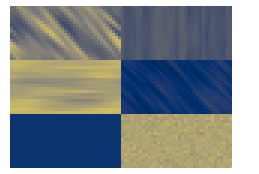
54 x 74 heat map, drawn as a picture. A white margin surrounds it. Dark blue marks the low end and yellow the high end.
It is made of 3 by 2 panels. Panel 1,1: middling, slanting down to the right, strong in contrast. Panel 1,2: low, streaked downward, faint in contrast. Panel 2,1: high, streaked across. Panel 2,2: very low, slanting down to the right, faint in contrast. Panel 3,1: very low, flat. Panel 3,2: high, fine-grained, faint in contrast.
